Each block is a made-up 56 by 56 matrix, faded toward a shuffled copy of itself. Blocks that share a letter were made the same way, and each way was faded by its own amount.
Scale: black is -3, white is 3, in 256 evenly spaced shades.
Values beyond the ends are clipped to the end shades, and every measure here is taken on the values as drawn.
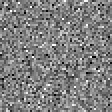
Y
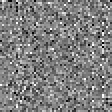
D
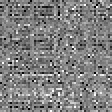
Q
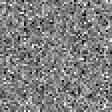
D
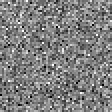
Y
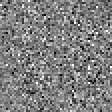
D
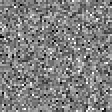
Y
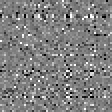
Q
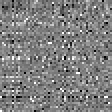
Q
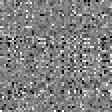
Q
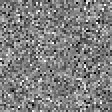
D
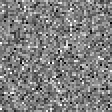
Y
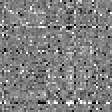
Q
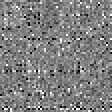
Q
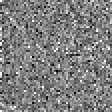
D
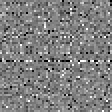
Q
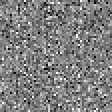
D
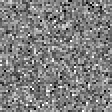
Y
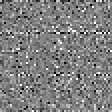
Q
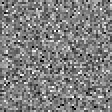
Y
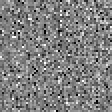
D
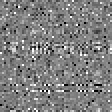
Q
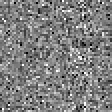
D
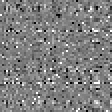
Q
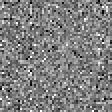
D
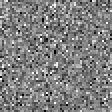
D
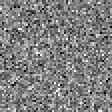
Y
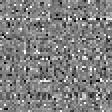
Q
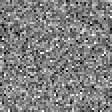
Y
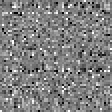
Q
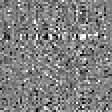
Q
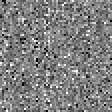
D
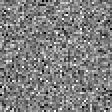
Y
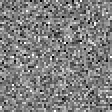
Y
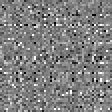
Q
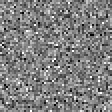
Y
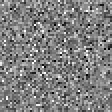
D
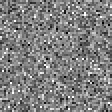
Y
